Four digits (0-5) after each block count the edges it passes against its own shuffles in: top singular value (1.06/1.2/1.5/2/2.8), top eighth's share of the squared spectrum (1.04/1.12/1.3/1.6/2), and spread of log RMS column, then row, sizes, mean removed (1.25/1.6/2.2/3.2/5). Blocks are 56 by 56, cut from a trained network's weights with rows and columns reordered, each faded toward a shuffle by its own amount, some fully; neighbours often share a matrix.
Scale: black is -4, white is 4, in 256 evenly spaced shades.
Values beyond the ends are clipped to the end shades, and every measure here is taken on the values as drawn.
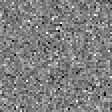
0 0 0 0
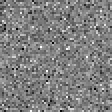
0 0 0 0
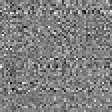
3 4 1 3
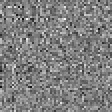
3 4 1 2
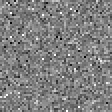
0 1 0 0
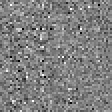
2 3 2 2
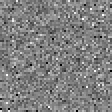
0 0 0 0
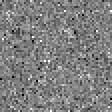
0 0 0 0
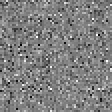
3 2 0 2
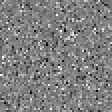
0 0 0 0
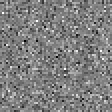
1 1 0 1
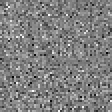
2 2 0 2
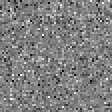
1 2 0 1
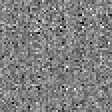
2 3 1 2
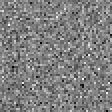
2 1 0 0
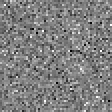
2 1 0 0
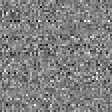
3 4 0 3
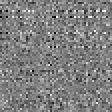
4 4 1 3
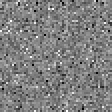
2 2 0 1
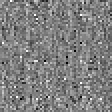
2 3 1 2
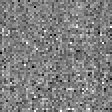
2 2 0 1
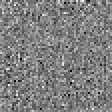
1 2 0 1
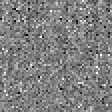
2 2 0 1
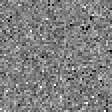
0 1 0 0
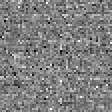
2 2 0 0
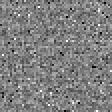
1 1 0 0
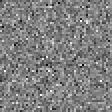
2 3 1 1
